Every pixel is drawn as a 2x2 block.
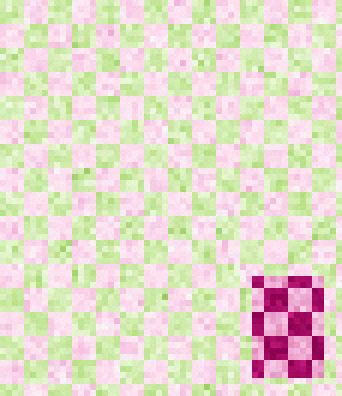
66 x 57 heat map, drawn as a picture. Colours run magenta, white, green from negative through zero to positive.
Mirror symmetry: none. Ninth with the lowest average: bottom right. Odd patch: lower, in the bottom right.
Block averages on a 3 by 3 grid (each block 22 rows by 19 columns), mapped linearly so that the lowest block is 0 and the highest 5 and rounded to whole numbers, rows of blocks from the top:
5 5 5 | 5 5 5 | 5 5 0
